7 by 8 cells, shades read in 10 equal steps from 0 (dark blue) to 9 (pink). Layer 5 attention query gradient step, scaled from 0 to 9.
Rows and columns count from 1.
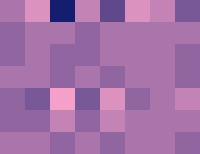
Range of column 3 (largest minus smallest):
9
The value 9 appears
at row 5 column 3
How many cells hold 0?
1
